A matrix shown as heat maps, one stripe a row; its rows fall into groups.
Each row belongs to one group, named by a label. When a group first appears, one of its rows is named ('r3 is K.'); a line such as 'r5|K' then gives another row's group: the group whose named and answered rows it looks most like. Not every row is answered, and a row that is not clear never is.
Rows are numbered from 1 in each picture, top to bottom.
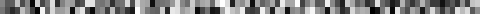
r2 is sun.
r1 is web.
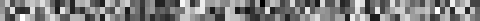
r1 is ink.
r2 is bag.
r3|sun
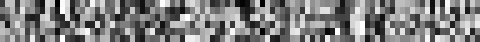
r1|bag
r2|bag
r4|sun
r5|ink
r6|bag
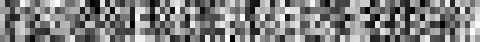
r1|sun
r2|web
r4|web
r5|sun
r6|web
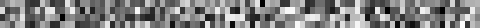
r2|web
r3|sun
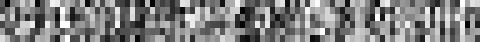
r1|sun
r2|bag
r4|bag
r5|sun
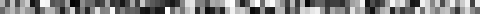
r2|sun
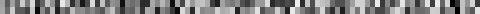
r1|bag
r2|ink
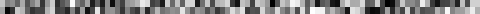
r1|web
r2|sun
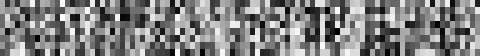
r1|bag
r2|ink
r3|bag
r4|ink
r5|web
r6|ink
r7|web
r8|web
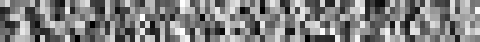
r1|ink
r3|web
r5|sun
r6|ink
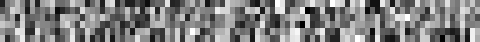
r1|sun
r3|bag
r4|bag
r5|web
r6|web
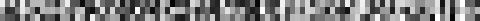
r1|bag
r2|sun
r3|bag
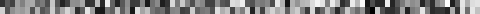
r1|sun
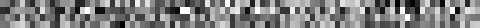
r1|web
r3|bag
